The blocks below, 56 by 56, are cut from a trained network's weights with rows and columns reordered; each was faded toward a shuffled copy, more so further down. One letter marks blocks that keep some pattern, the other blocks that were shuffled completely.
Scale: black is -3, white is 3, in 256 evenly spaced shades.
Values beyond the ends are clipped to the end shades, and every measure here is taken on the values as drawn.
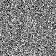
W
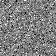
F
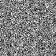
W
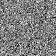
W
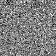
W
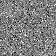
F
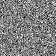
F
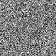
W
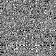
W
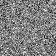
F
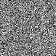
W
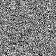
W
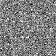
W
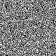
F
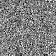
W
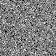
F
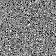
F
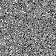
F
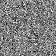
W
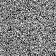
W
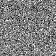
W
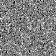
W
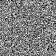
W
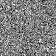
F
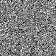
F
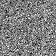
F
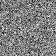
F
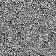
W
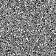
F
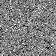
F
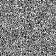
W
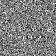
W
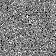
F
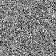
F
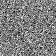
F
